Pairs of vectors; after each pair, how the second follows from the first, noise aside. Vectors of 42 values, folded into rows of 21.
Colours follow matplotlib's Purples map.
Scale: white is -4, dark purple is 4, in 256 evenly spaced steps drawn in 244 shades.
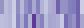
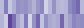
shuffled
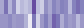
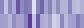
negated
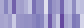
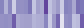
negated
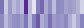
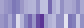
shuffled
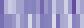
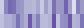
negated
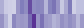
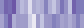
negated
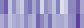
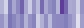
negated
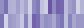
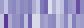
negated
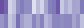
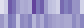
negated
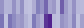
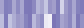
negated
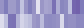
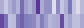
negated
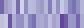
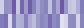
negated
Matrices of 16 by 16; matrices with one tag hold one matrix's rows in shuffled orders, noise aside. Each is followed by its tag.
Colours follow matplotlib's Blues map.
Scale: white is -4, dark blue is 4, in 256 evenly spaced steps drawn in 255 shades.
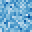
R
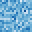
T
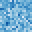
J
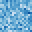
R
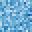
R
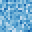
R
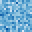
J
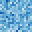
J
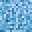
J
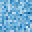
R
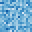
J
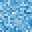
R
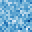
R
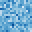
J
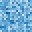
J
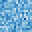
T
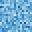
T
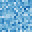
T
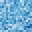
R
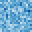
R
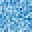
R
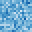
T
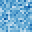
R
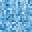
J
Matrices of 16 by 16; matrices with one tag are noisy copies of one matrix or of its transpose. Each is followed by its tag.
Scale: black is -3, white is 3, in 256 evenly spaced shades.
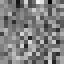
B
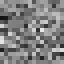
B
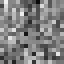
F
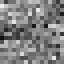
F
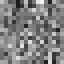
B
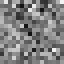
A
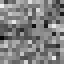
F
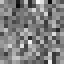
B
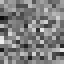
B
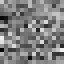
B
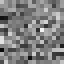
B
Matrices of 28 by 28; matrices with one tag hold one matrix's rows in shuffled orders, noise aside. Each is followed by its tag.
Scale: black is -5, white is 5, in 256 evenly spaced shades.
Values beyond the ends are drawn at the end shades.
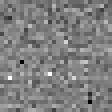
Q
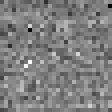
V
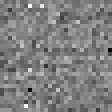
V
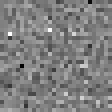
Q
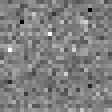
Q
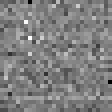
V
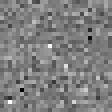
Q
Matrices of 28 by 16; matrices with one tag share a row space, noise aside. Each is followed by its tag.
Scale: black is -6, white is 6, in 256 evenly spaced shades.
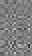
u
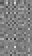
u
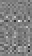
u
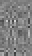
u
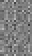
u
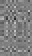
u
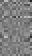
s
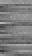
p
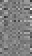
s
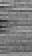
p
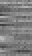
p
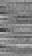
p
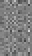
u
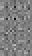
u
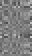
s
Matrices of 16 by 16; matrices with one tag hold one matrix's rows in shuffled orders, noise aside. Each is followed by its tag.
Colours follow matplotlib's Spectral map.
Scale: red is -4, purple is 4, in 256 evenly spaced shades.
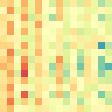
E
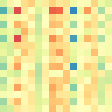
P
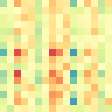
P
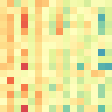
E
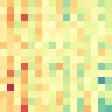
E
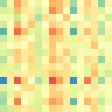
P
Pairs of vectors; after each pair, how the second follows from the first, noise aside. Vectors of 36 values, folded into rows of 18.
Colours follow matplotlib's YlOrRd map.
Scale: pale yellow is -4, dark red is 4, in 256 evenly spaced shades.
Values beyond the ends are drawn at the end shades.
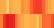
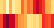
scaled up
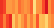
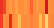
partly zeroed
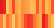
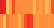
partly zeroed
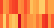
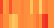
partly zeroed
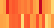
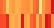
negated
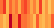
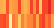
negated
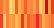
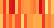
negated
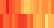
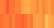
shrunk
